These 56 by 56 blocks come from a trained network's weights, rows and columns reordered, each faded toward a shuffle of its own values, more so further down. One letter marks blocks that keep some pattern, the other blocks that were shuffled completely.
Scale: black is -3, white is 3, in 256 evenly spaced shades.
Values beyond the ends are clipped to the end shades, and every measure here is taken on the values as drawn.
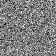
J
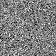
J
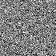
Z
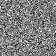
J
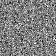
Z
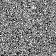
Z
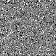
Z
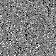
Z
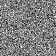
J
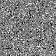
Z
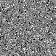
J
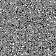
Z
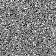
Z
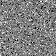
J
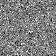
J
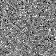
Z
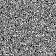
J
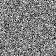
Z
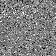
Z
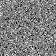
J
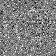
Z
